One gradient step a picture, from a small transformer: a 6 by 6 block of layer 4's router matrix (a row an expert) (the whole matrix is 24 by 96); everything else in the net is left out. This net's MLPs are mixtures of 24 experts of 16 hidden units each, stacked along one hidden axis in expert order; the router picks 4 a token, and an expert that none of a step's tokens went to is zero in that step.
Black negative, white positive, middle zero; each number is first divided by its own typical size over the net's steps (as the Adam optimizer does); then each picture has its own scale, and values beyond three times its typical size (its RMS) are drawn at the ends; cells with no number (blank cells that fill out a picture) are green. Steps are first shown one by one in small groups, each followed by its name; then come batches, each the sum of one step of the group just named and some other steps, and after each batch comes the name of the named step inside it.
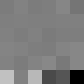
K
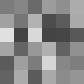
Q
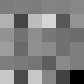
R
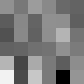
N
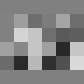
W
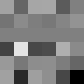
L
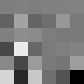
W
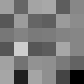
L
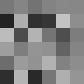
Q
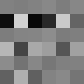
W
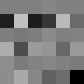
K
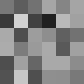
Q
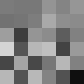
R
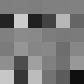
W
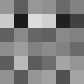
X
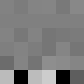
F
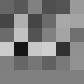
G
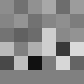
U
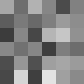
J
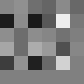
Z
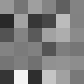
J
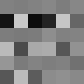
U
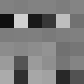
F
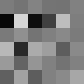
G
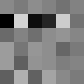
J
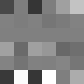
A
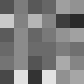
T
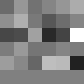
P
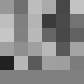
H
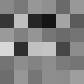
H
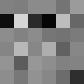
H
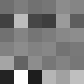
T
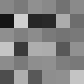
H
